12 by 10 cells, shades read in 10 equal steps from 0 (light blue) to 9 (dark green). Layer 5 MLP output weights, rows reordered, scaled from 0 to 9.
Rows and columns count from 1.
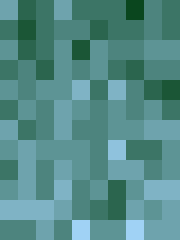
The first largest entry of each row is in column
8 2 5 3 10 1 2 8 1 7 7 1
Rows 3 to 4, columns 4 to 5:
4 8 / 4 5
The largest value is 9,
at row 1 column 8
